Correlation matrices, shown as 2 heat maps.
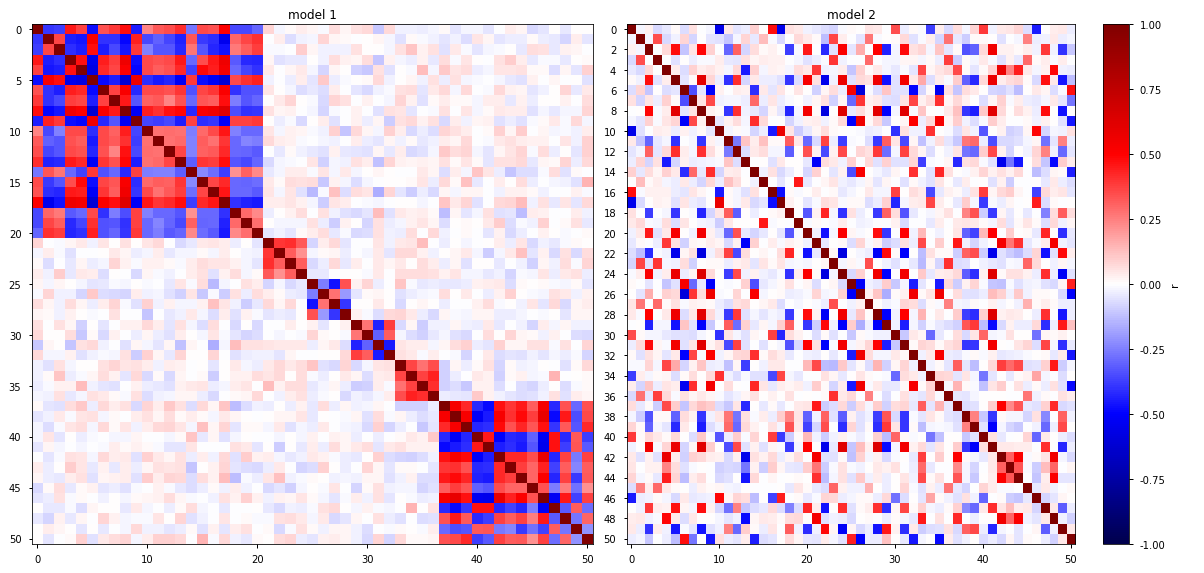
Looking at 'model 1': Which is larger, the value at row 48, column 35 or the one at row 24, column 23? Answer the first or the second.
the second
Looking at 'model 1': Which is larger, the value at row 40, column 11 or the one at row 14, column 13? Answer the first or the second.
the first
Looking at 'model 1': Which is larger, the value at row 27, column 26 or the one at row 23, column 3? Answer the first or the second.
the first
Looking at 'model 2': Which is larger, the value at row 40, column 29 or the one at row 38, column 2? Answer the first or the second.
the first
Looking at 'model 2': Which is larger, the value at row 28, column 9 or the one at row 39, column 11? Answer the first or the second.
the second
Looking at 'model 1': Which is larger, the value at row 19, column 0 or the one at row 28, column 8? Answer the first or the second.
the second
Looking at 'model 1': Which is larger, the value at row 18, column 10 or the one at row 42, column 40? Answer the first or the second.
the first
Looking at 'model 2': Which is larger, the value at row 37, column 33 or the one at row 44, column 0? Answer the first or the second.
the first
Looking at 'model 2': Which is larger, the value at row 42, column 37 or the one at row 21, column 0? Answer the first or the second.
the first
